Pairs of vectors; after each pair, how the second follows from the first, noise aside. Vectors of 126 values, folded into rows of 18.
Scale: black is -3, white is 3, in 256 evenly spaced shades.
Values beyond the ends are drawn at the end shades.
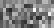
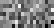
shuffled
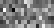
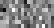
sign-scrambled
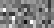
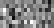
sign-scrambled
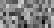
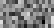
copied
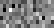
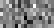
shuffled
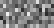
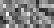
sign-scrambled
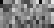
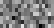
shuffled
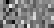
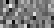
sign-scrambled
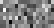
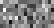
copied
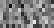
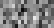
shuffled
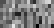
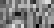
copied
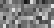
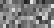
copied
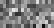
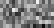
sign-scrambled
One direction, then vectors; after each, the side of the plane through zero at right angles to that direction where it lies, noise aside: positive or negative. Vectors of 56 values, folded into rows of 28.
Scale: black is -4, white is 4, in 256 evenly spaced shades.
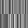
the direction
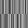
positive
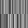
positive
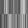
positive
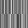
positive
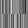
positive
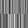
positive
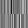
negative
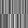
positive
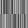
negative
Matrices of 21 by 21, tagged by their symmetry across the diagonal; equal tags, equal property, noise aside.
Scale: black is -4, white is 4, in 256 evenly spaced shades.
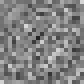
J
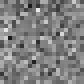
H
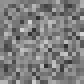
J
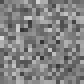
J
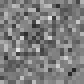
J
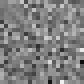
H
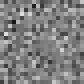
H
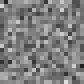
H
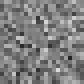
H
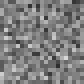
H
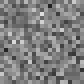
J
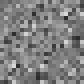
J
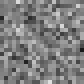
H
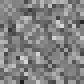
J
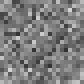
J
